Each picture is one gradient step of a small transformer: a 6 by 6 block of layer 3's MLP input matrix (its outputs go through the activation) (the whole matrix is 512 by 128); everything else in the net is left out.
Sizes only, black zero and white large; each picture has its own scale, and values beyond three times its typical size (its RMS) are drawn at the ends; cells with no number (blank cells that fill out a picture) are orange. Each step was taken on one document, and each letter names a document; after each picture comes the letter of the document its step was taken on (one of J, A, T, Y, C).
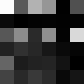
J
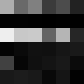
J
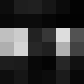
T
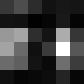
T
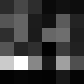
T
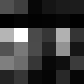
T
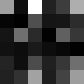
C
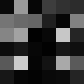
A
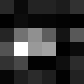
J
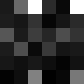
C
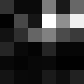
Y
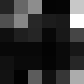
C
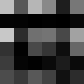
J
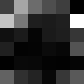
A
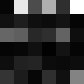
C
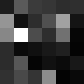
A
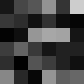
Y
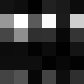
A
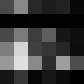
T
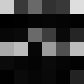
Y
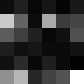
A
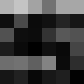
C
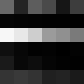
J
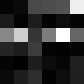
C
